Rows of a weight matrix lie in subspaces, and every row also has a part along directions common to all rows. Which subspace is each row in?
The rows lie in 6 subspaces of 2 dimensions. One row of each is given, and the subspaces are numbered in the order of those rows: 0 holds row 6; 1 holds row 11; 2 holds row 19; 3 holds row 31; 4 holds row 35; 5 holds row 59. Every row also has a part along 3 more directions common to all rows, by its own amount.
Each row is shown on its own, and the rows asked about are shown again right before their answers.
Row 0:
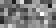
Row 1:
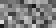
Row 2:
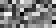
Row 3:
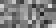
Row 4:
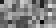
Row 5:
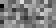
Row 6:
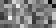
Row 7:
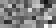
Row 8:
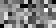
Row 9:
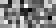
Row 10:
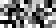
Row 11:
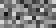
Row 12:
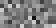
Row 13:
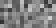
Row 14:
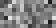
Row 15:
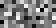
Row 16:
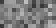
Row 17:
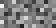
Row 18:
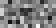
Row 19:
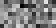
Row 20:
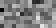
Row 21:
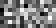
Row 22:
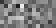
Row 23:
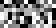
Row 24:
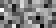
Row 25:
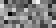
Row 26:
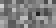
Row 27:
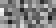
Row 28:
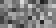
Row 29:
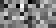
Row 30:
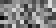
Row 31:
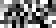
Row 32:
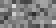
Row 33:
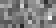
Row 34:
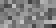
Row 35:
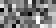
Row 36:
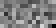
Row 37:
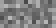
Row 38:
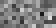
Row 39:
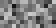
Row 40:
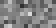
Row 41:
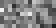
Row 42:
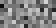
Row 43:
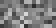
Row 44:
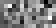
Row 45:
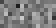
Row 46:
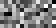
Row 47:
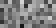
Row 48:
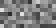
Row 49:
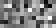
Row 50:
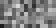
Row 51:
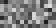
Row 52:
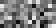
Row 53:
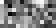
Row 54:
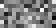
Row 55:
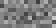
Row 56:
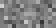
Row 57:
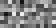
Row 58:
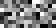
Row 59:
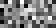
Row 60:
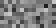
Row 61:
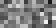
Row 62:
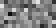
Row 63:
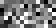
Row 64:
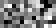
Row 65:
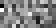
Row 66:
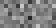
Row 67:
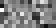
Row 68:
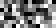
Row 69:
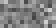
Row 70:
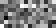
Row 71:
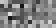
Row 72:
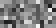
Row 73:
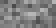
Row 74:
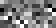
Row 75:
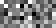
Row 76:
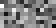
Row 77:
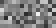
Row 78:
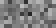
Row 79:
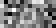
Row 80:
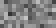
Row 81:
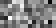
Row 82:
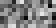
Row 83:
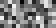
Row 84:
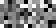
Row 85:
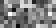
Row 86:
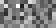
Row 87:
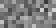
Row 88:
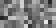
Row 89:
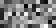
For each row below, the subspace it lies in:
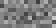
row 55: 3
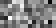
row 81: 0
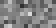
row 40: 2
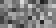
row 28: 2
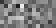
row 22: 0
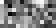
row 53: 2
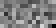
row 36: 1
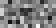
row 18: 5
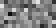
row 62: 2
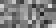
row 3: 1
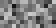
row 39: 4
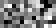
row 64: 5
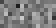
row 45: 0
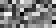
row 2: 4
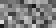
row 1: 2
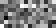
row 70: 2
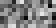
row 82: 1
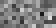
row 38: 5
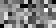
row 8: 2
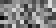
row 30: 3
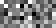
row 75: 0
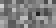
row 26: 1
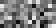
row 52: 1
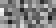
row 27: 5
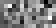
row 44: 5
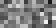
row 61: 0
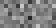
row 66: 0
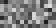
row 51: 3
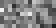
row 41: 4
